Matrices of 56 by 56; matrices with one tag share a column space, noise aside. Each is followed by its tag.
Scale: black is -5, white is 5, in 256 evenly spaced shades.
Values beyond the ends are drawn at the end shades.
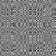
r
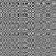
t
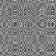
r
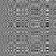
r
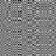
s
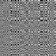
s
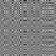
s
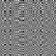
s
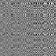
t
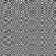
s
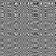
t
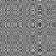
r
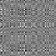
r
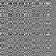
t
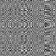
r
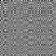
s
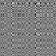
t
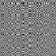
t
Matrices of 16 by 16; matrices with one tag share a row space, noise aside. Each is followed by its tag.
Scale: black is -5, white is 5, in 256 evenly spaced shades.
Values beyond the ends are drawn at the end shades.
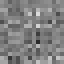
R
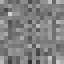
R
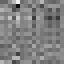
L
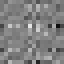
R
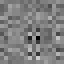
R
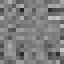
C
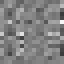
C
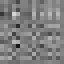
L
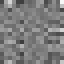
C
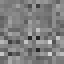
R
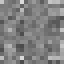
C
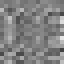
C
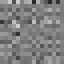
L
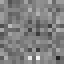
R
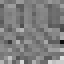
C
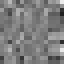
C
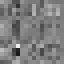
L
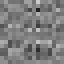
R
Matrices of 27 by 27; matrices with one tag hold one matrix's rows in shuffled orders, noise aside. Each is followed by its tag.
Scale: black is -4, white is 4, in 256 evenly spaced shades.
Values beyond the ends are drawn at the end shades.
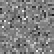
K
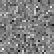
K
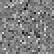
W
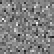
K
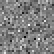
W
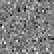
K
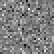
W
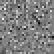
K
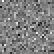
K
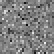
W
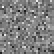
K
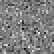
W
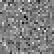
W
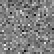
W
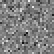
W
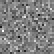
K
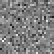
K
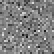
W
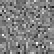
K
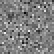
W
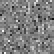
K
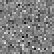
W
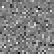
K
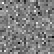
K
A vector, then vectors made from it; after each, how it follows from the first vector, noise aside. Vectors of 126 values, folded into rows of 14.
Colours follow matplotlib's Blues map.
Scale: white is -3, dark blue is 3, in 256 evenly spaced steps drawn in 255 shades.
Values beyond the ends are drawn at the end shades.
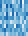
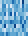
negated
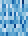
negated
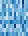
negated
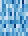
negated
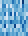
negated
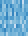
shrunk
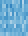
shrunk
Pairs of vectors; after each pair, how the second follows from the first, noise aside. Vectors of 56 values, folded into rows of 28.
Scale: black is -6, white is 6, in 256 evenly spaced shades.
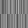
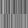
shuffled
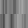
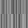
shuffled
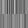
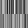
scaled up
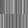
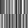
scaled up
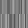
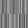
negated
